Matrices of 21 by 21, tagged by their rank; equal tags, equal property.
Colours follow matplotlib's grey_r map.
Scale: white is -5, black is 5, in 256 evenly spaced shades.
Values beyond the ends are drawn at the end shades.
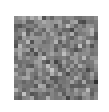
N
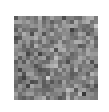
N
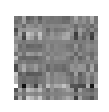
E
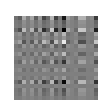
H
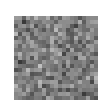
N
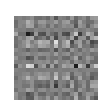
E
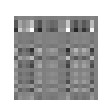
H
